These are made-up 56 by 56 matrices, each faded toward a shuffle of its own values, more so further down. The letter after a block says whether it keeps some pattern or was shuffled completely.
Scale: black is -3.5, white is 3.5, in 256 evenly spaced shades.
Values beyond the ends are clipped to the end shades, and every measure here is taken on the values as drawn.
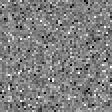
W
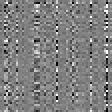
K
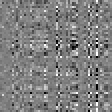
K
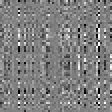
K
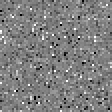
W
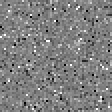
W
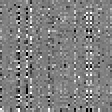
K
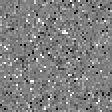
W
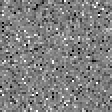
W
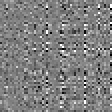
K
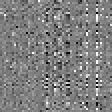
K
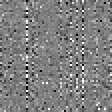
K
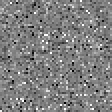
W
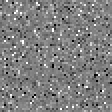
W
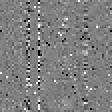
K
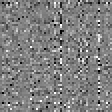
K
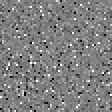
W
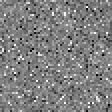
W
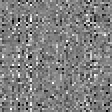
K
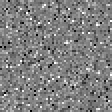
W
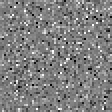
W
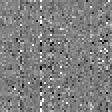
K
